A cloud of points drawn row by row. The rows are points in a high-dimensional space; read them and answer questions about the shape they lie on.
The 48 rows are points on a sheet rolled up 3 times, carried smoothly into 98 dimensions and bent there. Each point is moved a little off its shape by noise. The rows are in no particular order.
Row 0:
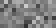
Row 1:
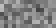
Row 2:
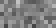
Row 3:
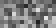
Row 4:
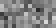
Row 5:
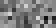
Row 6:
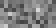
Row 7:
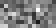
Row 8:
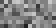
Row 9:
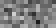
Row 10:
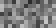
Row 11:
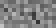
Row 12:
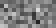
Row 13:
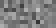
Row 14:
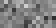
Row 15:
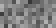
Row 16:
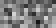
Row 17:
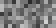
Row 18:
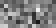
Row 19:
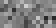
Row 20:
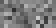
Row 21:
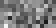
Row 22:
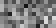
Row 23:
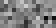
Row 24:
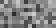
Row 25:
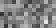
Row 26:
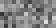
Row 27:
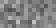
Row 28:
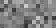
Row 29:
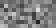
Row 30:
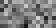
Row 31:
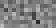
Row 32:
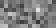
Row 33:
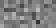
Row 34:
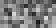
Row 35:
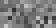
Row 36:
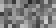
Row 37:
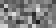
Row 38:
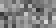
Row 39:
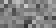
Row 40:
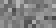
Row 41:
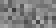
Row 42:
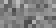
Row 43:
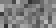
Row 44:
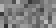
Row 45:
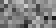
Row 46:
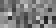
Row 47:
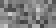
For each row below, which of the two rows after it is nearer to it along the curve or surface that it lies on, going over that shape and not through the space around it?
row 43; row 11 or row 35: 11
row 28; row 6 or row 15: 6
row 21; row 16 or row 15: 16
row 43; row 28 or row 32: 28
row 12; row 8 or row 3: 8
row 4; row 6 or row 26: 26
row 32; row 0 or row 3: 0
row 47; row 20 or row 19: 20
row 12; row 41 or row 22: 41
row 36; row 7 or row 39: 39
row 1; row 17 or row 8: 17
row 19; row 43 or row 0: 0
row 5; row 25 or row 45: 45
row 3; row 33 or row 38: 38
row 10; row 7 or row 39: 39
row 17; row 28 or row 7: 28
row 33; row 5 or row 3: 5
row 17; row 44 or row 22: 44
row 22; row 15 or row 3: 3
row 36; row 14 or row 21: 14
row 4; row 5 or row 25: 25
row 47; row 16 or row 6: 6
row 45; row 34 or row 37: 37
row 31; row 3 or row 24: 24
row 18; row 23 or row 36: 23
